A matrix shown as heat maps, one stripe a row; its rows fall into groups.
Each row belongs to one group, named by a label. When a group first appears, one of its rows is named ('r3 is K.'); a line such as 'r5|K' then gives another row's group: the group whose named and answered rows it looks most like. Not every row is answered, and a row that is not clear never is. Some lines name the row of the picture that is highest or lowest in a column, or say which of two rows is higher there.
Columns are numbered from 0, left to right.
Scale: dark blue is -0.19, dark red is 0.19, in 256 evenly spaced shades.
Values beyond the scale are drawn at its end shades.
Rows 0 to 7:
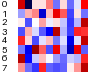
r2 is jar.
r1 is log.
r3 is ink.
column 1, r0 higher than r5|No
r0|jar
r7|jar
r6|jar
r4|jar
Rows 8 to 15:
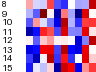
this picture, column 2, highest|9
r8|jar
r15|ink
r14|ink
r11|ink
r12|jar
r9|ink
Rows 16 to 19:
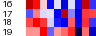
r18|log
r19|log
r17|ink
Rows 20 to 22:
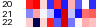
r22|ink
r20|log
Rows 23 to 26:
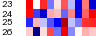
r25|ink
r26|ink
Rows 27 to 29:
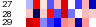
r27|log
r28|ink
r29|log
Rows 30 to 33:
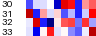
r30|ink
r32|log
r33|jar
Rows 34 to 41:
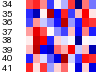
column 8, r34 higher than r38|Yes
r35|ink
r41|log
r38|log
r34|log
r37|log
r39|log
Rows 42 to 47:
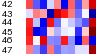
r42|jar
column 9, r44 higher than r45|No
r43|log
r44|jar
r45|jar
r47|jar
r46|log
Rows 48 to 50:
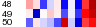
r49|jar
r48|jar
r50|ink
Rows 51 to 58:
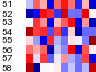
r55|jar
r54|log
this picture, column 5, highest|52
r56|log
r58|jar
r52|ink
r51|log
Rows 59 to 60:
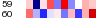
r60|jar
